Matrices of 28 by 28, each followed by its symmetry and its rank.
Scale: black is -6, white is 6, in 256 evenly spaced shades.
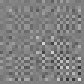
symmetric, rank three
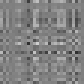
neither, rank two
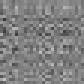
neither, rank three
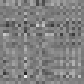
neither, rank three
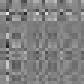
neither, rank two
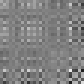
symmetric, rank two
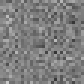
neither, rank five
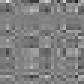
neither, rank two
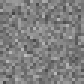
neither, full rank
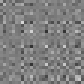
symmetric, rank three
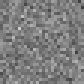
neither, full rank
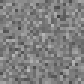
neither, full rank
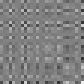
symmetric, rank two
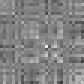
symmetric, rank three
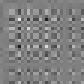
symmetric, rank two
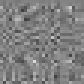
neither, rank five
